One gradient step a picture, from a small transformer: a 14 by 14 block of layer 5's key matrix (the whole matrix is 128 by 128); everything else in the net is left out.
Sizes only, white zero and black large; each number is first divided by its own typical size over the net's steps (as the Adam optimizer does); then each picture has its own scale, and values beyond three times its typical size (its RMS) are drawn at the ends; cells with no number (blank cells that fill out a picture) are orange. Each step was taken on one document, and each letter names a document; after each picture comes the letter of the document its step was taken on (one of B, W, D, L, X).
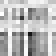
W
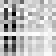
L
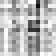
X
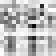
L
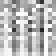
X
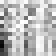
W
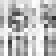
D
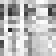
W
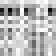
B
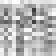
D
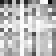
W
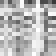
D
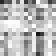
B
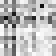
L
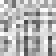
D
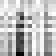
D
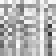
X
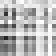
L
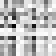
L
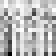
D
